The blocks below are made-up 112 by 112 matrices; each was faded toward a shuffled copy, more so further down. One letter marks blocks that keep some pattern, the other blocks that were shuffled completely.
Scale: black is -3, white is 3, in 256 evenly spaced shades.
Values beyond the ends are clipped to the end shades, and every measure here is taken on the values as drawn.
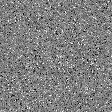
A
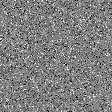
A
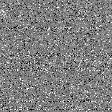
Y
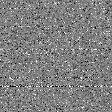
Y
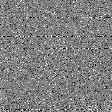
Y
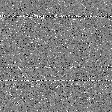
Y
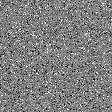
A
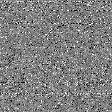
Y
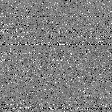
Y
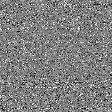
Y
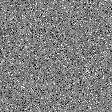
A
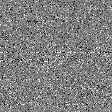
Y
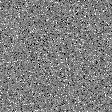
A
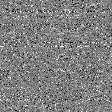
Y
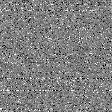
Y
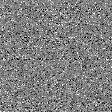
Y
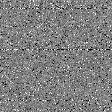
Y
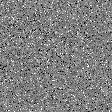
A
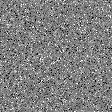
A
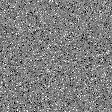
A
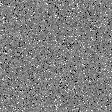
A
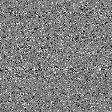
Y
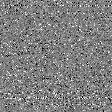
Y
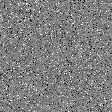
A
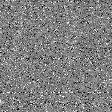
Y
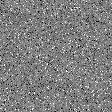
A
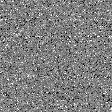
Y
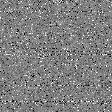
Y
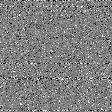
Y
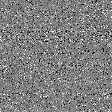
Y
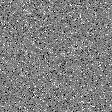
A
